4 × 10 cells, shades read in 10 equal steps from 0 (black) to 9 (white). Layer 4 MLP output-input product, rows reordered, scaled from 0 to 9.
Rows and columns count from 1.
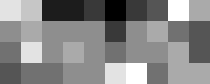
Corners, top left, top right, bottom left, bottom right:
8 6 3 6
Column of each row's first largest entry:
9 2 2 7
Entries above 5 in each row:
4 2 3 4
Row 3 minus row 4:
1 4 1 1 0 -4 -4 1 0 -3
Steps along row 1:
down down same up down up up up down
